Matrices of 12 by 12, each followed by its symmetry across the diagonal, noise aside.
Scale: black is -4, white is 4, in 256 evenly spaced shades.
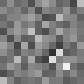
symmetric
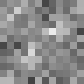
symmetric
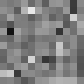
antisymmetric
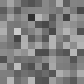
antisymmetric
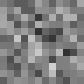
antisymmetric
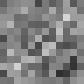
symmetric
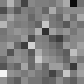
antisymmetric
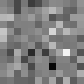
antisymmetric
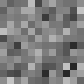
symmetric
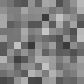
antisymmetric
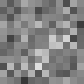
symmetric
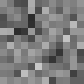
symmetric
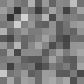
symmetric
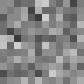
symmetric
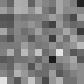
antisymmetric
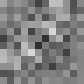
symmetric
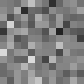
antisymmetric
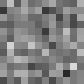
antisymmetric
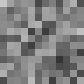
symmetric
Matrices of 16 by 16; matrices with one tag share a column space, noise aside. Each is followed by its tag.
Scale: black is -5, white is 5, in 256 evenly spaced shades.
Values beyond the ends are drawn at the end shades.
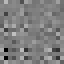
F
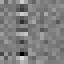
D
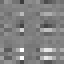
F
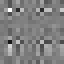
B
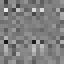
B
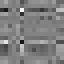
B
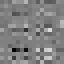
F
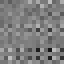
F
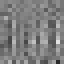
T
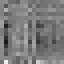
T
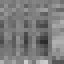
T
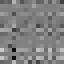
F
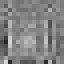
T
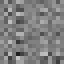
D
